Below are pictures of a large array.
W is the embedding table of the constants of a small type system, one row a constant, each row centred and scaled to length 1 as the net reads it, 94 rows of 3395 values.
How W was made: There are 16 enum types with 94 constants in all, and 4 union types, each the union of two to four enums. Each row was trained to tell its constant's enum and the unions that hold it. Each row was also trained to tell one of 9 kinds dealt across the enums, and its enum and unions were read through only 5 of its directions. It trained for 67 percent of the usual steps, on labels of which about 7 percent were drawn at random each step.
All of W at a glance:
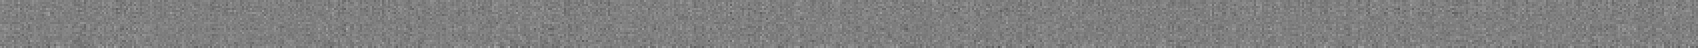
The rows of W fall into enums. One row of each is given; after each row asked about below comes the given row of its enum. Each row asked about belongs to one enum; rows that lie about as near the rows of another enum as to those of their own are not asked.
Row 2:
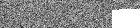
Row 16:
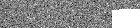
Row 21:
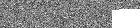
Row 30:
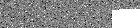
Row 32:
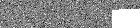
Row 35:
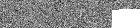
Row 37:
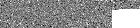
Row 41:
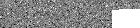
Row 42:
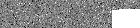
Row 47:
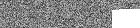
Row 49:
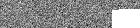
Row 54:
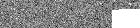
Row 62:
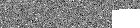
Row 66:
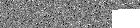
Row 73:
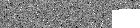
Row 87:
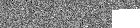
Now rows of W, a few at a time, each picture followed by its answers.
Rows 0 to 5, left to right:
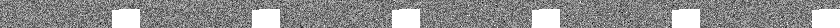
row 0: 35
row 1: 41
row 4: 49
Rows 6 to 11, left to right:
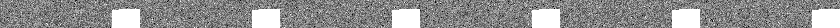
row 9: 2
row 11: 32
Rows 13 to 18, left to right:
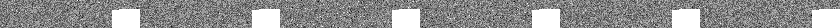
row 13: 2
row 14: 35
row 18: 41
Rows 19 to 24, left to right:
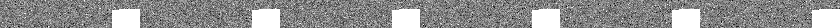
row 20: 35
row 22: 49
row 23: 54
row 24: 41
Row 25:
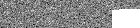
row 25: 30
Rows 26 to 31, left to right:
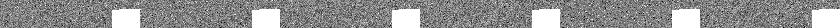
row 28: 37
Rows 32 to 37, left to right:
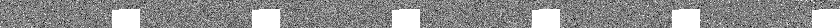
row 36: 87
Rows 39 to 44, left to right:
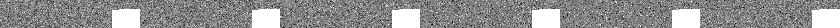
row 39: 62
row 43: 47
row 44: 16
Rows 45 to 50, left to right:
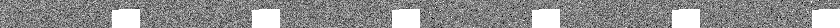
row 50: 37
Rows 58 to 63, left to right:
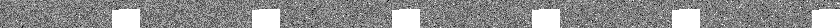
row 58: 37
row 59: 62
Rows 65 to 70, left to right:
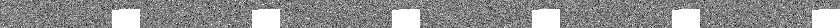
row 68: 35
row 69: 49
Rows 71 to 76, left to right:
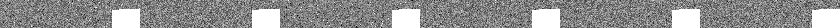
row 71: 62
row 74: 87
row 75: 21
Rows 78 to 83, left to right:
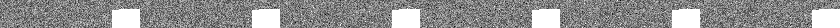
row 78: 87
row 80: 2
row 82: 2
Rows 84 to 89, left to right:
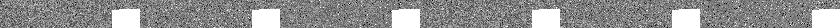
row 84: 41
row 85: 32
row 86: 54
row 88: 32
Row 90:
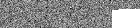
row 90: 37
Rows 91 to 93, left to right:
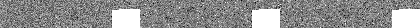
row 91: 66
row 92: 32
